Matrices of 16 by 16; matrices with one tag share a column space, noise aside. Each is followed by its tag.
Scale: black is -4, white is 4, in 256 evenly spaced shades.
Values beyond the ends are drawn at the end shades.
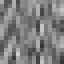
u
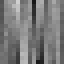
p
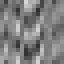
u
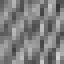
u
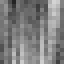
p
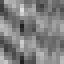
u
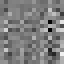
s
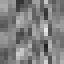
u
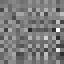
s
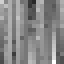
p
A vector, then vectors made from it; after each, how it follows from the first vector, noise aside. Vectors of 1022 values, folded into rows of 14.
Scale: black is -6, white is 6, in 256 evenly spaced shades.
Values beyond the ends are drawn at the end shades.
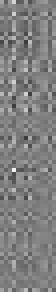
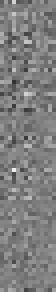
sign-scrambled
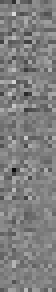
sign-scrambled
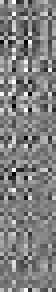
scaled up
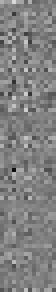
sign-scrambled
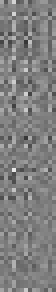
copied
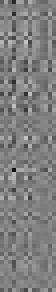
negated
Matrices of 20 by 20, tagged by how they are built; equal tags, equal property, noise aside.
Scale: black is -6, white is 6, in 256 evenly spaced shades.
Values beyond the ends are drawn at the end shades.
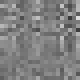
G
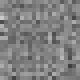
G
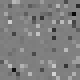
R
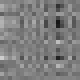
G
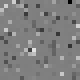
R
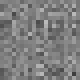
G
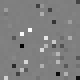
R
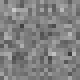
G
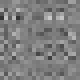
G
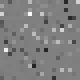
R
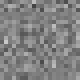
G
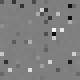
R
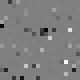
R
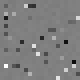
R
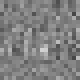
G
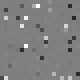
R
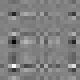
G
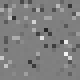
R
